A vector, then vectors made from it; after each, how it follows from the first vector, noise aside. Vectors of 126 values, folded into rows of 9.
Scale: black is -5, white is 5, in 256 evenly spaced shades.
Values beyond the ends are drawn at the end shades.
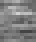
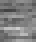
reversed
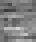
reversed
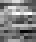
scaled up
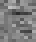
sign-scrambled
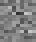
sign-scrambled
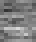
reversed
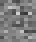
sign-scrambled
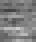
reversed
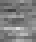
reversed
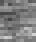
wrapped around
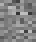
sign-scrambled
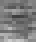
wrapped around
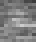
wrapped around
